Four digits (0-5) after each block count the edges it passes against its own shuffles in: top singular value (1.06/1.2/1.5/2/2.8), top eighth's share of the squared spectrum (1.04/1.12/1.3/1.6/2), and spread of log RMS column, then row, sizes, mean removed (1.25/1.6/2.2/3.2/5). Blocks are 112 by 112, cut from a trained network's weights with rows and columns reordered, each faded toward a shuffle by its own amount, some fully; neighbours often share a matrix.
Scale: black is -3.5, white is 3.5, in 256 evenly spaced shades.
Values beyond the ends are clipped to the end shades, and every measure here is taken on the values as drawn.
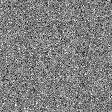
0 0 0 0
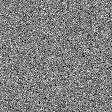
0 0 0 0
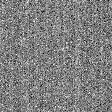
2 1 0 0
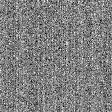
3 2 1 1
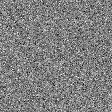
0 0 0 0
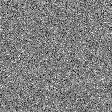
0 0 0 0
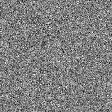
2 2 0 1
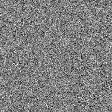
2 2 0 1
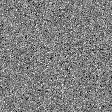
0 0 0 0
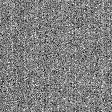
2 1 0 0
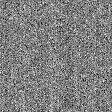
2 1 0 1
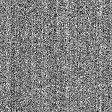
3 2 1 1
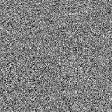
3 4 2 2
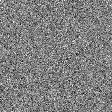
1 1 0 0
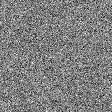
1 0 0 0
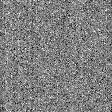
2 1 0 0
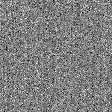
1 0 0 0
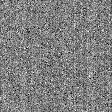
2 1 0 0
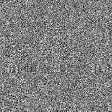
3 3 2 1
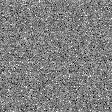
1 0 0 0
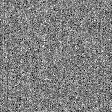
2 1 0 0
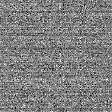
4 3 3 1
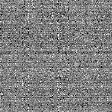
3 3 3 1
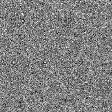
2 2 1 0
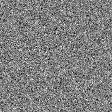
1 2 0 0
